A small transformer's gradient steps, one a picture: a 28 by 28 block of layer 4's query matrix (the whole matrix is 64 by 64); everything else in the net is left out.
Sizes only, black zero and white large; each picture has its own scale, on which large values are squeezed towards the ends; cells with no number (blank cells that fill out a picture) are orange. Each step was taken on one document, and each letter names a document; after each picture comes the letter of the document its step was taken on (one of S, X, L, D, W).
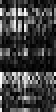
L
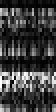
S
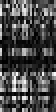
S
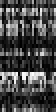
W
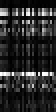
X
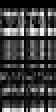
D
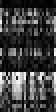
L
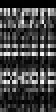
D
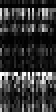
X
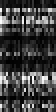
X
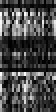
L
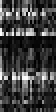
S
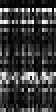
X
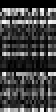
D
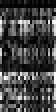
L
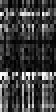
X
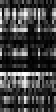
L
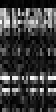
D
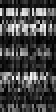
W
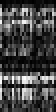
S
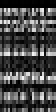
D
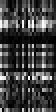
X
